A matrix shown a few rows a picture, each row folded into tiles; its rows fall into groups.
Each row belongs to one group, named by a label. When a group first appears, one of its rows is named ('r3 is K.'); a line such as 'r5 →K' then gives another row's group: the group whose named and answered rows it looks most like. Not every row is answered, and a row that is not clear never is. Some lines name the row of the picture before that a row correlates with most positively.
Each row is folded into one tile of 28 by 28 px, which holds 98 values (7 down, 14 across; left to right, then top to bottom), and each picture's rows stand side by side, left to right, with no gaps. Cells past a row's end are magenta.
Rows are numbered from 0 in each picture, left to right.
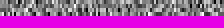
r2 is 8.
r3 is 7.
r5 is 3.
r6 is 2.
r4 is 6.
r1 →2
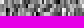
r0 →6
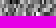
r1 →3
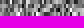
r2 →7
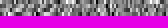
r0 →3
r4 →2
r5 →6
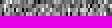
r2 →7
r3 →8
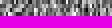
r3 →7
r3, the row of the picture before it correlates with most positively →2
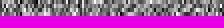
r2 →8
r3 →6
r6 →3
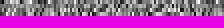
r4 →8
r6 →2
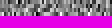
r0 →7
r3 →8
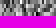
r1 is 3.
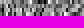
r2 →3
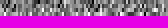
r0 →8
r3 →8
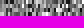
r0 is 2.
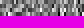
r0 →3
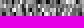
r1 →7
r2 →6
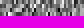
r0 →3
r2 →7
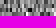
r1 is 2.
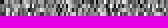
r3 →8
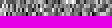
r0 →2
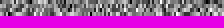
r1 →6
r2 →8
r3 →2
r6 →3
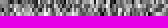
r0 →7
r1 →8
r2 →8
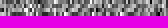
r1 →2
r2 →3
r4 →3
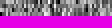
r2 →6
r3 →7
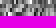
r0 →3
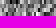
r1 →3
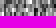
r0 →7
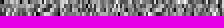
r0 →6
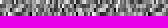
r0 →3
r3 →3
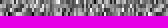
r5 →3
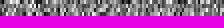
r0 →6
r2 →7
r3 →3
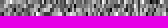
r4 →8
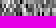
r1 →7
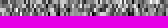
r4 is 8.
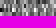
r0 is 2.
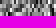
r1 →8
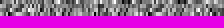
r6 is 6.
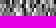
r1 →8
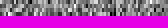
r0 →3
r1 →6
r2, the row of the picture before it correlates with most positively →0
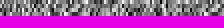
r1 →8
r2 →3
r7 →3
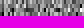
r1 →2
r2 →2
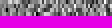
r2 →8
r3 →8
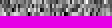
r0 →8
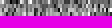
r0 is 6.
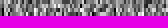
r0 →7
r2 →2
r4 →7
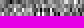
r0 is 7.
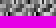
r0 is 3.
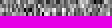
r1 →7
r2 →6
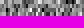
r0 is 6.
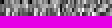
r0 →6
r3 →3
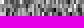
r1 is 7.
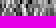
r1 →6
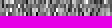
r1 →7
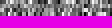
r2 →6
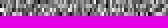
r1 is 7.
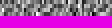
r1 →3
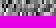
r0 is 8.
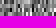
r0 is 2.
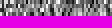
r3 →8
